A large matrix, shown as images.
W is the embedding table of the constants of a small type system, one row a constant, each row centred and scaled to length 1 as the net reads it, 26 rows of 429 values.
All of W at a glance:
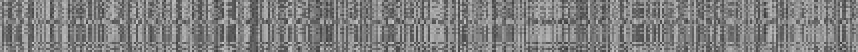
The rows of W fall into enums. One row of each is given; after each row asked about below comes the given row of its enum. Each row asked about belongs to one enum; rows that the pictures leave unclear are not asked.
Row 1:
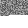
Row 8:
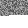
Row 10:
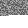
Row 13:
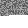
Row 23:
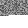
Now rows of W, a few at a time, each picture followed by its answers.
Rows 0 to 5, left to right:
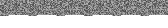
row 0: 23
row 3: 23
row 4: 8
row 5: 13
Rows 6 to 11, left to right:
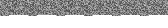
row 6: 8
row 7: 1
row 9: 23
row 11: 10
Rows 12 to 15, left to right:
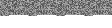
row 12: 8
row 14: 1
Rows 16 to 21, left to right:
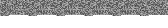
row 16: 1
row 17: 13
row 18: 13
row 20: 13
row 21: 10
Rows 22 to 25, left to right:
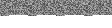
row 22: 13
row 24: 10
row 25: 23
